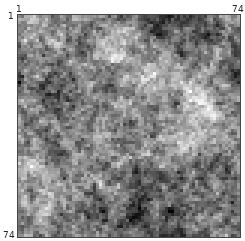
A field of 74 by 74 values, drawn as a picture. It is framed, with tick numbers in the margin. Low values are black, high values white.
Ninth with the highest average: middle right. Stripes: none. Grain: blotchy. Average level on the scale: 50%. Mirror symmetry: none.
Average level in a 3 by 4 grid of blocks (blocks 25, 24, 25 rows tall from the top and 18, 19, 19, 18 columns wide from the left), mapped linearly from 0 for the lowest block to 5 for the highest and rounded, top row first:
3432 | 2345 | 4202
